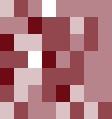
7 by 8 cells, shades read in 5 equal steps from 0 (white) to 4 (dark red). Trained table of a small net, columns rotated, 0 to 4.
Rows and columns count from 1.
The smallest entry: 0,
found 2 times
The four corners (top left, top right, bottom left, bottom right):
1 2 1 3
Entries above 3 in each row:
0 1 1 1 1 1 0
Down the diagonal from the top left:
1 2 1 4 3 1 1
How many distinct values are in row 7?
3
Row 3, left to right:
4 1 1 3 3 2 3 2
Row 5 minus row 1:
3 -2 -1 3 1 1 0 0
